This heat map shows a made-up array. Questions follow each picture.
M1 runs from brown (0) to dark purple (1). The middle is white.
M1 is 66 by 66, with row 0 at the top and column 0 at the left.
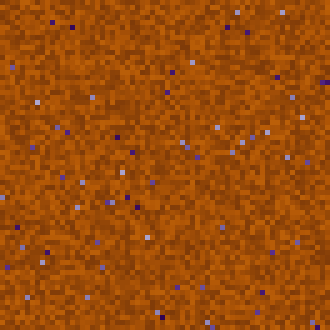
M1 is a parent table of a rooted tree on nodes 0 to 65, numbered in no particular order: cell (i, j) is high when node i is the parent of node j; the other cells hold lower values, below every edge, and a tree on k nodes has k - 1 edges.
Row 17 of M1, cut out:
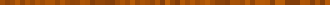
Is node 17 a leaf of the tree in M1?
yes
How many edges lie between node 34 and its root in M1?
5
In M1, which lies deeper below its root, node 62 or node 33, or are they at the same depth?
the same depth
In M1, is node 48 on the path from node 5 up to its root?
yes
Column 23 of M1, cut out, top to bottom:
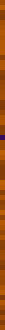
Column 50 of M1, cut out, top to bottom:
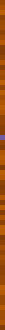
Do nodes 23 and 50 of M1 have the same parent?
yes
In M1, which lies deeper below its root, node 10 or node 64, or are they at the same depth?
node 10
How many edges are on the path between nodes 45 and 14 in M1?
2
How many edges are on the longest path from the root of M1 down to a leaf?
11
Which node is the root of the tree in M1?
28
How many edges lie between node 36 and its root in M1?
1
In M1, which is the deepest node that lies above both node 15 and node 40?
64
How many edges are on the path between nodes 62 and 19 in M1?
6
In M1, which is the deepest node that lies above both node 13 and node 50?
36
